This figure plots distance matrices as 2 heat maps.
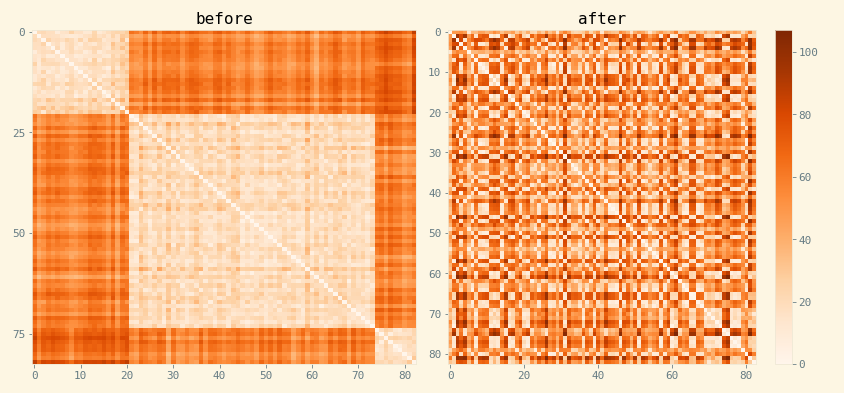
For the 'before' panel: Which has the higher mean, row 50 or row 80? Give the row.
80
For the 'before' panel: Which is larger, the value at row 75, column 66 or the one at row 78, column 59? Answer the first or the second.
the first
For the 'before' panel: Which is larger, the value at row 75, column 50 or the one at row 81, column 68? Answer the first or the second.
the first
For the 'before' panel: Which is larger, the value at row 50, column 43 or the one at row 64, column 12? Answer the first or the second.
the second
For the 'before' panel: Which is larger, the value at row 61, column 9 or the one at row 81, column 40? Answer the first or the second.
the second
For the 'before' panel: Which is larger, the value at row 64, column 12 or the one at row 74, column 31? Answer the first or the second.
the first
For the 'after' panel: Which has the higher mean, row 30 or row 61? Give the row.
61
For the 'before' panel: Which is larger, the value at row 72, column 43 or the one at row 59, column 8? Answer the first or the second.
the second
